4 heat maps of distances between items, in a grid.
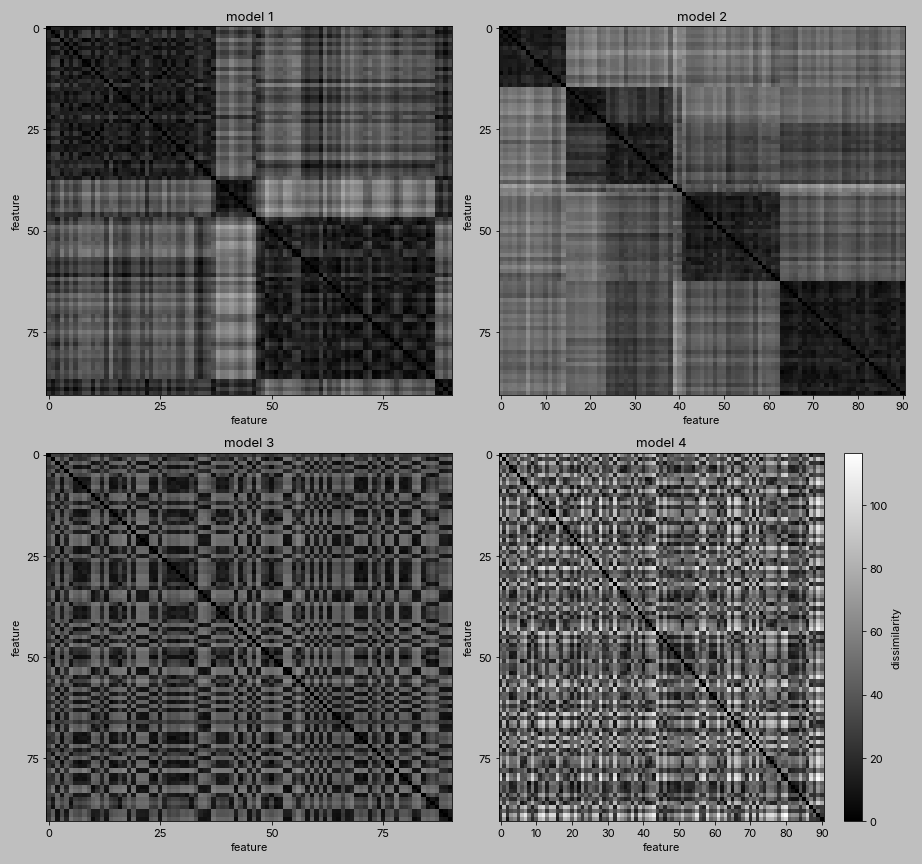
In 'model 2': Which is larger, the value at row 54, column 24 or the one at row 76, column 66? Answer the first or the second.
the first
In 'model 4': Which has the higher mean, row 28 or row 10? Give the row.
28
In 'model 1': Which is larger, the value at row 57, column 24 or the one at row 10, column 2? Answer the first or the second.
the first
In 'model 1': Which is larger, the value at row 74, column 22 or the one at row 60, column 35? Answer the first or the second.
the first
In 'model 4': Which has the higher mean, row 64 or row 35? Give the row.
64
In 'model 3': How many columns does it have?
91
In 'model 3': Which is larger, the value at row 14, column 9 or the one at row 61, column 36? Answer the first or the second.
the second
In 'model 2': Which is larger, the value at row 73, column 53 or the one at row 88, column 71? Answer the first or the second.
the first
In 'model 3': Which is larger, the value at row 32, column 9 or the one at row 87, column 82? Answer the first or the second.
the second
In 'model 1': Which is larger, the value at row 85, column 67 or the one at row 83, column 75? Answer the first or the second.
the second
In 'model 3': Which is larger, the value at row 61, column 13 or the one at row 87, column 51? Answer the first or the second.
the first
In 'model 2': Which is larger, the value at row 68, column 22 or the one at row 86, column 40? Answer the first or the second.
the second
